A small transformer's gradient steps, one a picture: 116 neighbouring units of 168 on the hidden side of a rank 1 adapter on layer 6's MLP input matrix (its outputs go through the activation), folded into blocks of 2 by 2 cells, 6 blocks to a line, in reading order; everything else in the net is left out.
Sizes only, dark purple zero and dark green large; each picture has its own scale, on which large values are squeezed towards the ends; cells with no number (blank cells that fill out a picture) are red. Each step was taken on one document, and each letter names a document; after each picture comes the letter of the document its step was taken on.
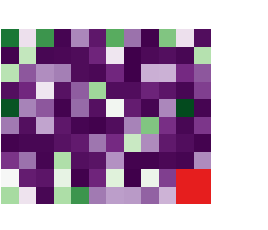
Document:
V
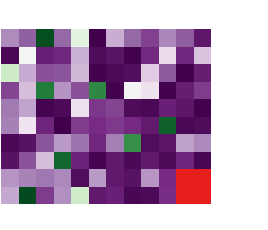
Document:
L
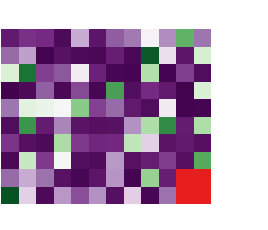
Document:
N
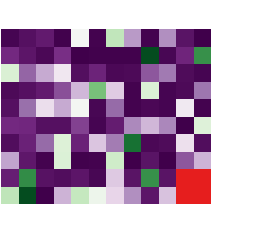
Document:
N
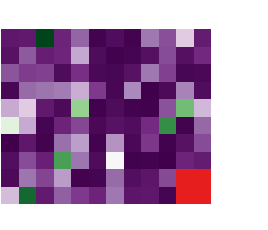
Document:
L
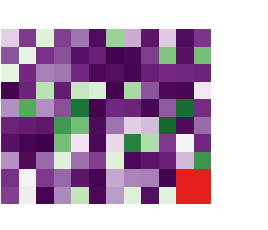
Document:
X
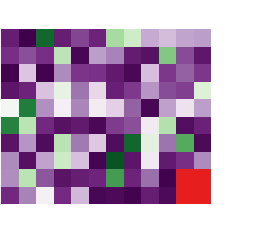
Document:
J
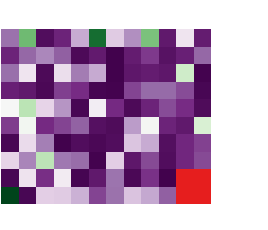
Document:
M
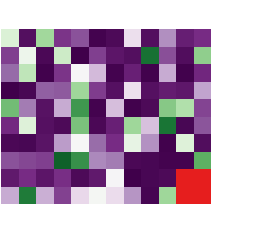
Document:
X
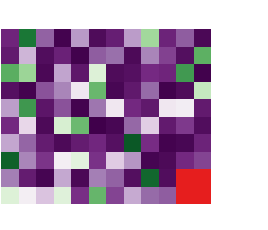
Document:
M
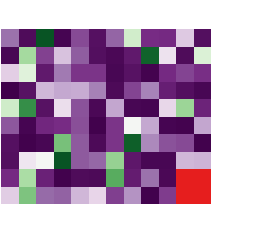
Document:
X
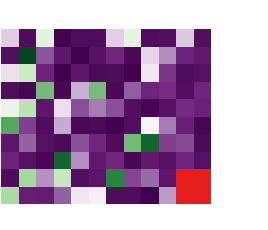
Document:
J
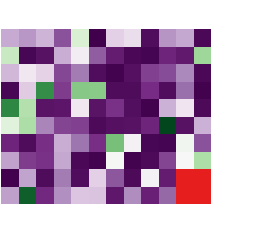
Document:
L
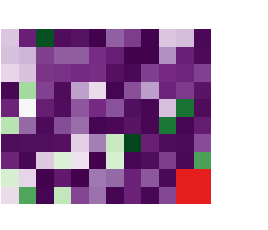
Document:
L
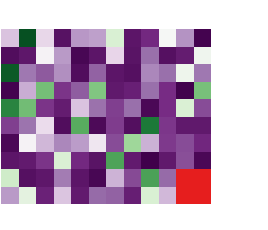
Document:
V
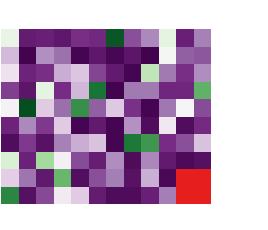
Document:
J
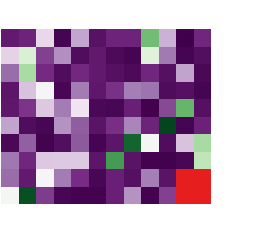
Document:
N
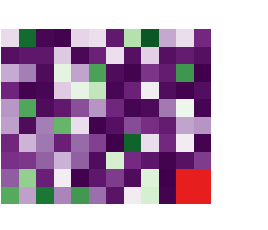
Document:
M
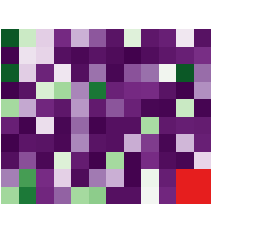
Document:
V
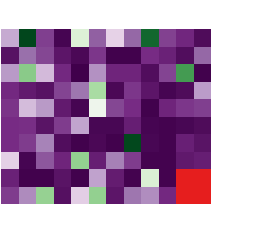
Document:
M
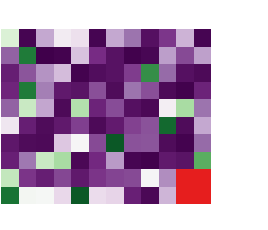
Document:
L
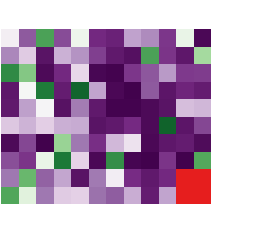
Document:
L
